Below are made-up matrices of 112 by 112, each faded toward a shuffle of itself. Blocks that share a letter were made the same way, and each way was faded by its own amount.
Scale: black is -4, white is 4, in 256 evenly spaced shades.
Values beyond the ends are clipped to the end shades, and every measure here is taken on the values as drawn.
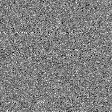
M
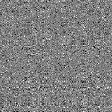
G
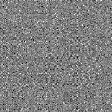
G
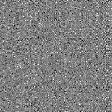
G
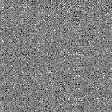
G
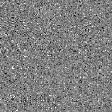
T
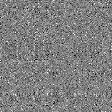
T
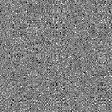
G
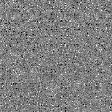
T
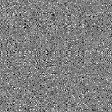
G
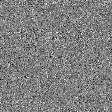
M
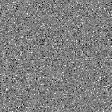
T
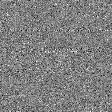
M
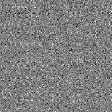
G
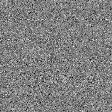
M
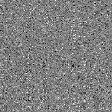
T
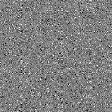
G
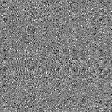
G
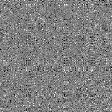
G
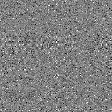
T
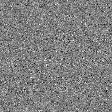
M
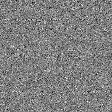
M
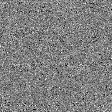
M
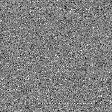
M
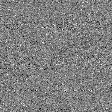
M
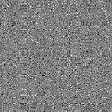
G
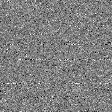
M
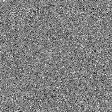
M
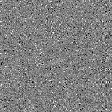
T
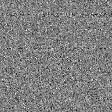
M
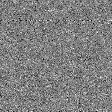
M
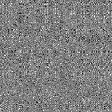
G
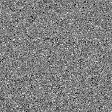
M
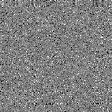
T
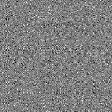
G
